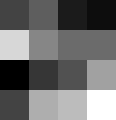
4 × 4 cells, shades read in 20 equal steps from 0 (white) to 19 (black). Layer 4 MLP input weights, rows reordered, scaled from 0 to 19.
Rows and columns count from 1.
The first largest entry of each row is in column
4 3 1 1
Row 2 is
3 9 11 11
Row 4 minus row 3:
-5 -9 -8 -7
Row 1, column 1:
14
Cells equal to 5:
1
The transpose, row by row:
14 3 19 14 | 12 9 15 6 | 17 11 13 5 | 18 11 7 0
